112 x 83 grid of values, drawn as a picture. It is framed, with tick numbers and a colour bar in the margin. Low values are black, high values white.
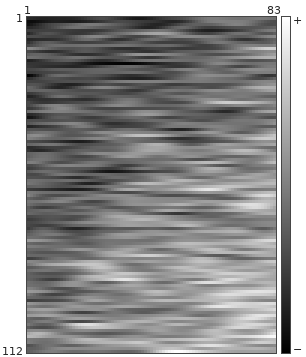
The histogram is bell-shaped. The halves do not mirror each other. There is an overall slope up to the bottom right. Overall the values sit about 50% of the way up the scale. The ninth with the lowest average is the top left. The grain runs across in streaks.
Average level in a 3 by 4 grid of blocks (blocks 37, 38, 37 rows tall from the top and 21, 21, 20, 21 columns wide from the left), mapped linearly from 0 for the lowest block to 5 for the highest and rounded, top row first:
0012
1233
2345
